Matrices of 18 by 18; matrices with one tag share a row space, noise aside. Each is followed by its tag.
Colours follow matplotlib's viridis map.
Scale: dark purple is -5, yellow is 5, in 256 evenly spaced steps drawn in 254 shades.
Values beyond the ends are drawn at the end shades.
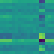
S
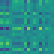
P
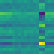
S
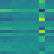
S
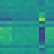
S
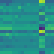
S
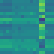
S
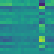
S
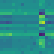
S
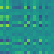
P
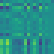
P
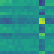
S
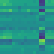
S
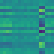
S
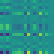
P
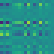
P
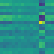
S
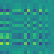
P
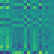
P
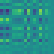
P
